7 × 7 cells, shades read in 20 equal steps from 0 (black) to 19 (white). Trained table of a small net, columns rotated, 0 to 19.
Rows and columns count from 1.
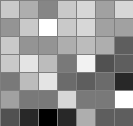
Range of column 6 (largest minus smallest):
7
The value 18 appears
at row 4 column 5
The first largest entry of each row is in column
5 3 1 5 3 7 5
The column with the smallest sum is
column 6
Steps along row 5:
up up down down up down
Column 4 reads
15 15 13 9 8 16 3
